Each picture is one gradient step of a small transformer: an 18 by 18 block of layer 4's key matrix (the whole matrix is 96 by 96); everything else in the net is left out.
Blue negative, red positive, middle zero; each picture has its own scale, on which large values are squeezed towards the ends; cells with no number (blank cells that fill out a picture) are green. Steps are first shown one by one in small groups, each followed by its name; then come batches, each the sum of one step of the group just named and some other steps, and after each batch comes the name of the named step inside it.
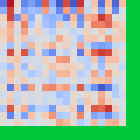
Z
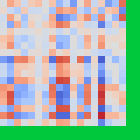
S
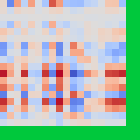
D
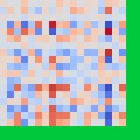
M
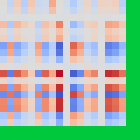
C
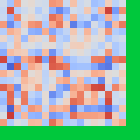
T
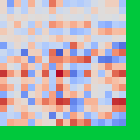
D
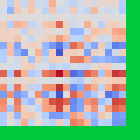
C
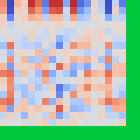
D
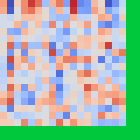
S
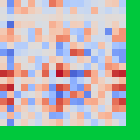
D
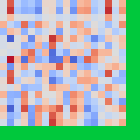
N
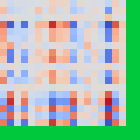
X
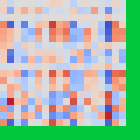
X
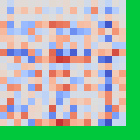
X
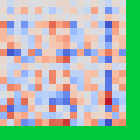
X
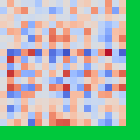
N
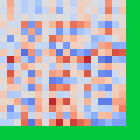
N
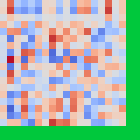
N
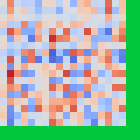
N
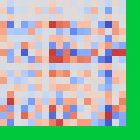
X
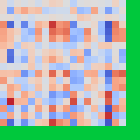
X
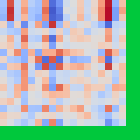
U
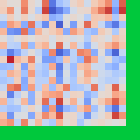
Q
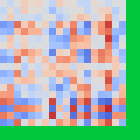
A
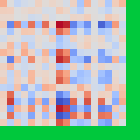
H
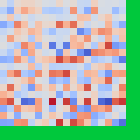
A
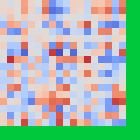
Q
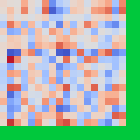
Q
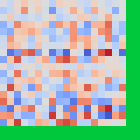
A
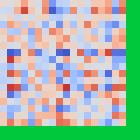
Q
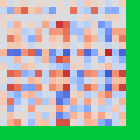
H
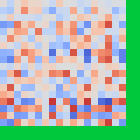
A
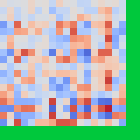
A
